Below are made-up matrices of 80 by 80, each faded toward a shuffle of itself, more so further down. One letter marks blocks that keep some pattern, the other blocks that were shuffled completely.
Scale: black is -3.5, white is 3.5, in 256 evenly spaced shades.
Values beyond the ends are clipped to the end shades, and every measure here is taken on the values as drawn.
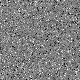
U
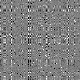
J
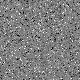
U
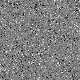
U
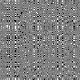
J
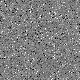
U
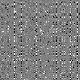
J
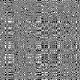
J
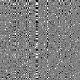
J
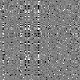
J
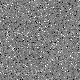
U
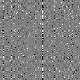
J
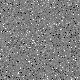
U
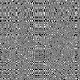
J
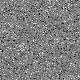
U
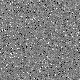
U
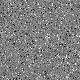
U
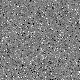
U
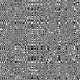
J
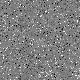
U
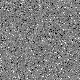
U
